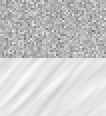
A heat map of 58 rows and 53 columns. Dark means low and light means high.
It is made of 2 by 1 panels. Panel 1,1: high, fine-grained. Panel 2,1: very high, slanting up to the right, faint in contrast.
